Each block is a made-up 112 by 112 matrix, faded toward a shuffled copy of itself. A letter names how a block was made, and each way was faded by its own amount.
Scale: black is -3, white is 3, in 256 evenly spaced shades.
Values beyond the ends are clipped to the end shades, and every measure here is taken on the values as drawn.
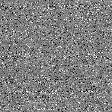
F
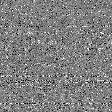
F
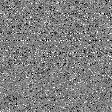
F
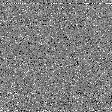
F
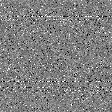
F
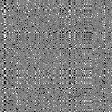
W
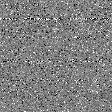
F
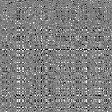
W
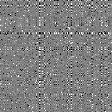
W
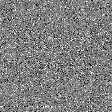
F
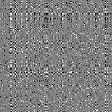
W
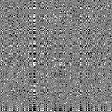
W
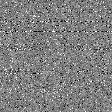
F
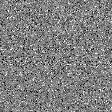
F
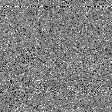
F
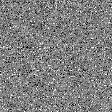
F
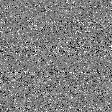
F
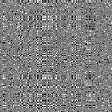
W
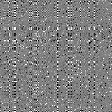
W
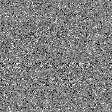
F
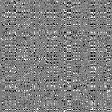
W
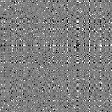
W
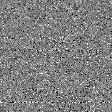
F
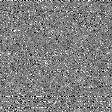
F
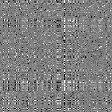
W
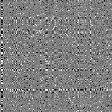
W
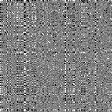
W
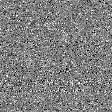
F
